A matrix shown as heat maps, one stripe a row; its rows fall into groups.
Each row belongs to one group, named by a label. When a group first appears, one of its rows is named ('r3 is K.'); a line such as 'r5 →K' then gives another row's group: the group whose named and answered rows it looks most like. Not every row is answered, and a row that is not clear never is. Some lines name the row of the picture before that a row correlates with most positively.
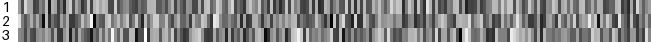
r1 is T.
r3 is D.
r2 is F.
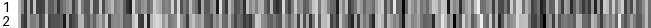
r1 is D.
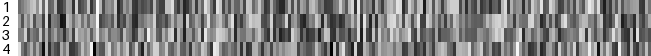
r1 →T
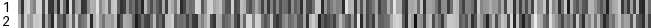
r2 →T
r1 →T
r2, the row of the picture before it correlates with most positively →1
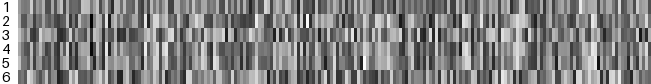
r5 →F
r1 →F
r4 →F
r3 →T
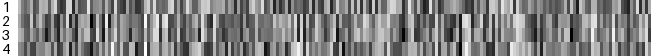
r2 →F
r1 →T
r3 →F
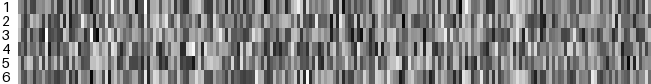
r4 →T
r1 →D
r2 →F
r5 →T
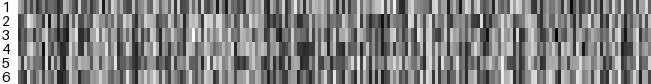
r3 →T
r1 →D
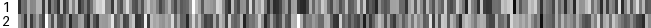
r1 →T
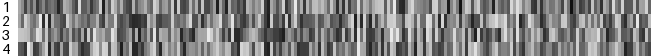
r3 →T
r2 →T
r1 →D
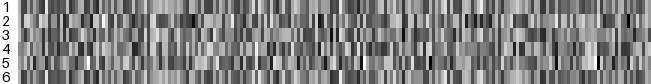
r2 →T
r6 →D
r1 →D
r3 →F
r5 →F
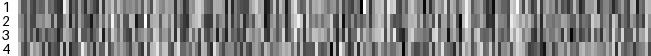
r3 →D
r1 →D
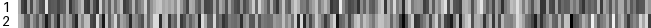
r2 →F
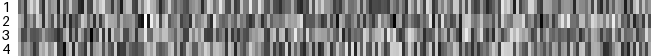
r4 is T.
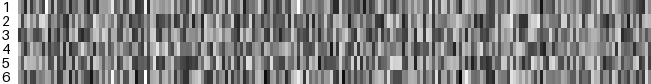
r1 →D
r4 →F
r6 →D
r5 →T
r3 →T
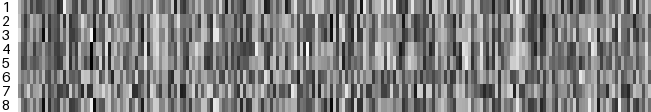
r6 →F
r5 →D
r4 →D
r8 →F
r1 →D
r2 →F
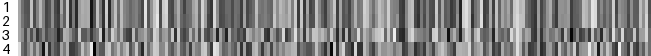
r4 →F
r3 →D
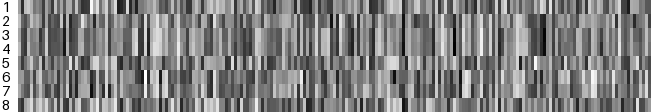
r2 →F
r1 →T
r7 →F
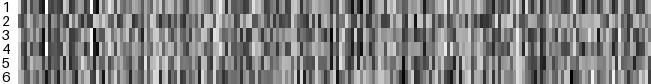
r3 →F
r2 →T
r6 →F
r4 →D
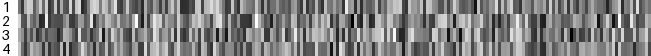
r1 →T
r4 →F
